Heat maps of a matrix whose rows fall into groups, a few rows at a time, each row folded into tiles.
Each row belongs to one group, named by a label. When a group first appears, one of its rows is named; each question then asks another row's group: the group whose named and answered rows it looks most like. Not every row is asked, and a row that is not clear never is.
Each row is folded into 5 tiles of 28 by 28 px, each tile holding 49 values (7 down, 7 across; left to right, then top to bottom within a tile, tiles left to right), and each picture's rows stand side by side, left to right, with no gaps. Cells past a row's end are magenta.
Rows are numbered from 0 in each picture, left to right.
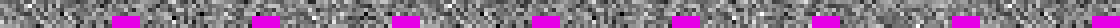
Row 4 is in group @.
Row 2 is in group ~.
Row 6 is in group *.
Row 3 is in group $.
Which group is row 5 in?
~
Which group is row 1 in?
@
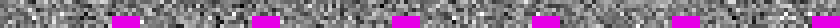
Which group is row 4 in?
*
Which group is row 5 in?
@
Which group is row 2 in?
$
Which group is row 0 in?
~
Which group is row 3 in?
~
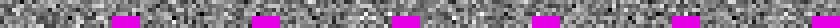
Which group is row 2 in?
@
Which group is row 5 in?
@
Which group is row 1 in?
@
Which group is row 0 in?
*
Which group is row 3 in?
~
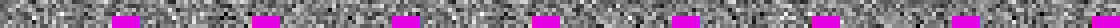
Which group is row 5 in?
@
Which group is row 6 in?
$
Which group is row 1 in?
~
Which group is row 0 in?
~
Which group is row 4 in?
$
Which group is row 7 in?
@
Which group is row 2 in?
*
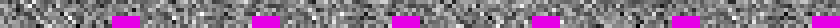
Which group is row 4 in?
$
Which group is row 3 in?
*
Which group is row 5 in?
~
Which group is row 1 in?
~
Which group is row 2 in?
~
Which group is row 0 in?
$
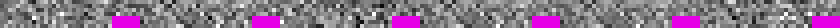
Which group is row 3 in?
*
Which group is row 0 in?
~
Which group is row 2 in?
$
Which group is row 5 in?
@
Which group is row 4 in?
*
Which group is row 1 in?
*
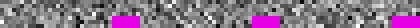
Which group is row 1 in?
$
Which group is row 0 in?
$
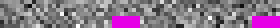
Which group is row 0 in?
*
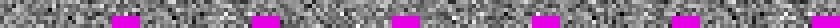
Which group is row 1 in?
@
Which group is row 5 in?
@
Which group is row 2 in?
*
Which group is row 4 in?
@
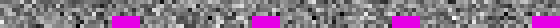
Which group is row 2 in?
@
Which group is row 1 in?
*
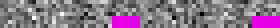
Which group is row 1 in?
@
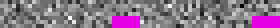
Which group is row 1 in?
$
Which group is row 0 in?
$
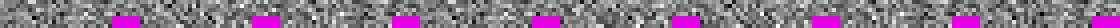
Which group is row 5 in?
*
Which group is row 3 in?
@
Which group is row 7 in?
@
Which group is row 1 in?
*
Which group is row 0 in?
@
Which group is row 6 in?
~
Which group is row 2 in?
~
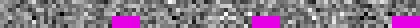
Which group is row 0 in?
@
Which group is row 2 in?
~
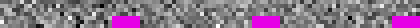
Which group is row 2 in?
*
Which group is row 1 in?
*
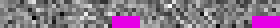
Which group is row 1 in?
$
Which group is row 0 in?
@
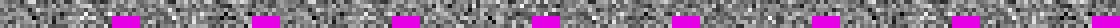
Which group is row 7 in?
~
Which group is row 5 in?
$
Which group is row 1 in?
~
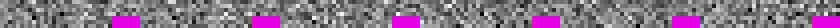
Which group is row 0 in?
@
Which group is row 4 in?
$
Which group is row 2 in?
~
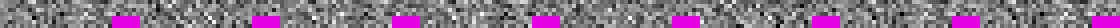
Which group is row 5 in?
$
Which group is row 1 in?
$
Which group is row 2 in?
~
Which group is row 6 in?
@
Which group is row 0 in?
@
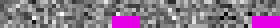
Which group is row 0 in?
~
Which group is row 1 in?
~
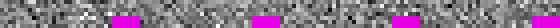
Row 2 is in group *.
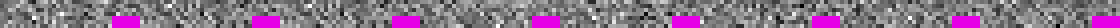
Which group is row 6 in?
$
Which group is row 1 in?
$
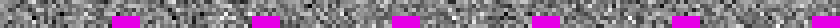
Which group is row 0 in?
@
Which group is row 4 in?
$
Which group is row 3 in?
~
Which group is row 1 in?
@
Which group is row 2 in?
*
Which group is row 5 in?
*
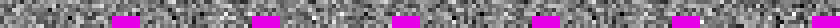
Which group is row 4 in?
@
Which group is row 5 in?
$
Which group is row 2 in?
~
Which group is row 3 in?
@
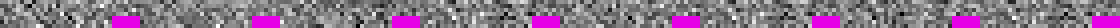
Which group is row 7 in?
~
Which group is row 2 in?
$
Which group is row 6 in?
@
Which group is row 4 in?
*
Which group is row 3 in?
~
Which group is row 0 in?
*
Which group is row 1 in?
*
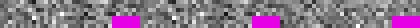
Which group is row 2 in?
*
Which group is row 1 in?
~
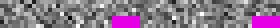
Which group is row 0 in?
*
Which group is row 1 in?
~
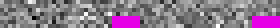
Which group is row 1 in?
*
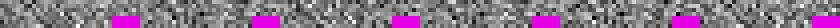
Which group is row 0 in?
*
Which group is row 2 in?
$
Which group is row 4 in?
@
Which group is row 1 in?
@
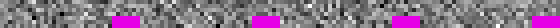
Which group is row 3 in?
*
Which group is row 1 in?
$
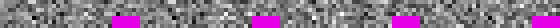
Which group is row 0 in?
@
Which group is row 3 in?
*
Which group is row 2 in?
~
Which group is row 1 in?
@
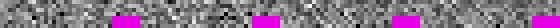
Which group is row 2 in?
$
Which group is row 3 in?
$
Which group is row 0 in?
@
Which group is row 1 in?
~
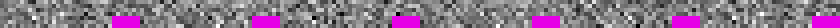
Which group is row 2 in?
@
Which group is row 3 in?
*
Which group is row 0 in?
~
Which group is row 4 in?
$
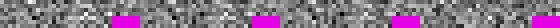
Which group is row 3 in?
$
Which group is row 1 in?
@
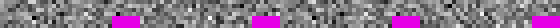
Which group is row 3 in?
*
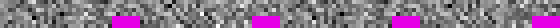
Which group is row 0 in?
@
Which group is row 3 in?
*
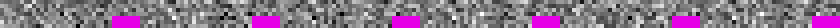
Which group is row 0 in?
$
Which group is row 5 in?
~
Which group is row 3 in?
~
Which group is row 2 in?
@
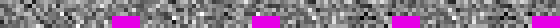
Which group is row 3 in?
~
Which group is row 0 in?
*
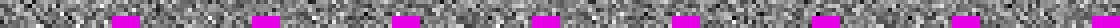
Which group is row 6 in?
*
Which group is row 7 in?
*
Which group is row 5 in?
@
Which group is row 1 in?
$
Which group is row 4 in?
~
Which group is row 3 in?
*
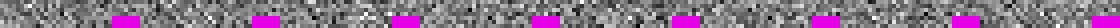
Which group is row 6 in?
~
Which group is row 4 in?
$
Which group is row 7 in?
*
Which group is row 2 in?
@
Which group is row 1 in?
$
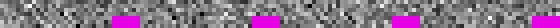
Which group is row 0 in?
$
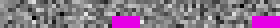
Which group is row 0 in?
@
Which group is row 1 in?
$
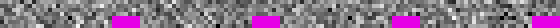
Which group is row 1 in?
$
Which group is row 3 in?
~
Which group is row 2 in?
*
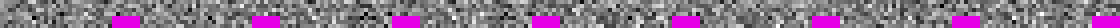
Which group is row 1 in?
*
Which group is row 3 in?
~
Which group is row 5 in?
*
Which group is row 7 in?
~
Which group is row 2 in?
~
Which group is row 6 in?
$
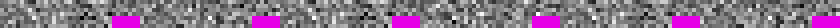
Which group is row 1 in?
$
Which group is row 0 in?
~
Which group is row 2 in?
~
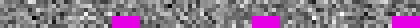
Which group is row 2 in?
~
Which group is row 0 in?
@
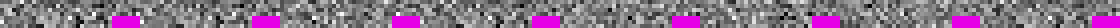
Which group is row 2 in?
~
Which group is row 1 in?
$
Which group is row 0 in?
$
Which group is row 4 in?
*
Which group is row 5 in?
~
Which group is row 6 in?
*
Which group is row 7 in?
$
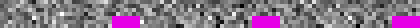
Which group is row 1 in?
$
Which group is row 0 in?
~
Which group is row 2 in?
$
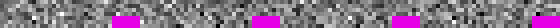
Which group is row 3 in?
@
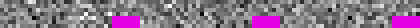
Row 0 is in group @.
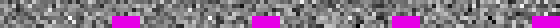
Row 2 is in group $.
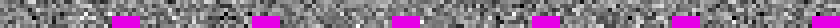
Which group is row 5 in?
@
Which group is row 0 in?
@
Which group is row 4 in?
*
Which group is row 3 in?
$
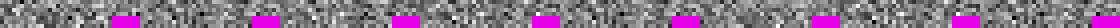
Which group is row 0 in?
*
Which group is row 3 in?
~
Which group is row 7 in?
@
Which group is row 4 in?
@
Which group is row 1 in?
@
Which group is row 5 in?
*
